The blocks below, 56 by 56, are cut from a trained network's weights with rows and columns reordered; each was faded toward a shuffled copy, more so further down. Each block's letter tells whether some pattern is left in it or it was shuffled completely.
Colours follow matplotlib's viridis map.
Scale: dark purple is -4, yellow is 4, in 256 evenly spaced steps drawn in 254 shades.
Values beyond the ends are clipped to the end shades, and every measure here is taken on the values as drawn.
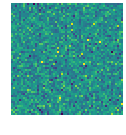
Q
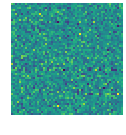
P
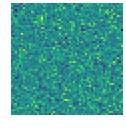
Q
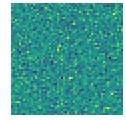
Q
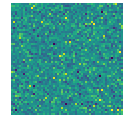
Q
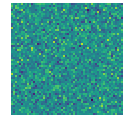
Q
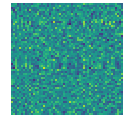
P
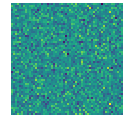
Q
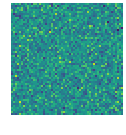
Q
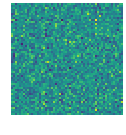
P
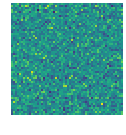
P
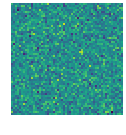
Q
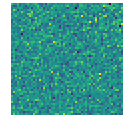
Q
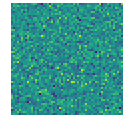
Q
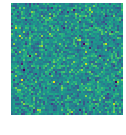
Q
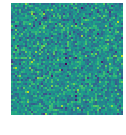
Q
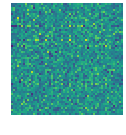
P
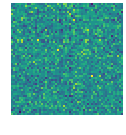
P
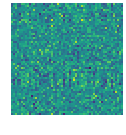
P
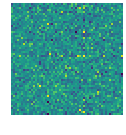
P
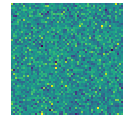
Q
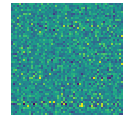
P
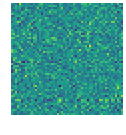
P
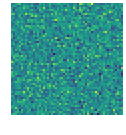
Q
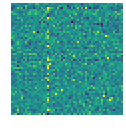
P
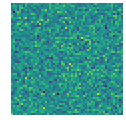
Q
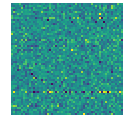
P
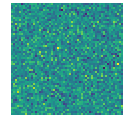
Q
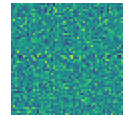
P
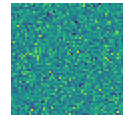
Q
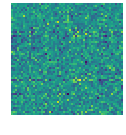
P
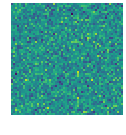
Q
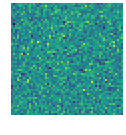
Q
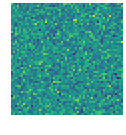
Q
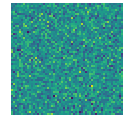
Q
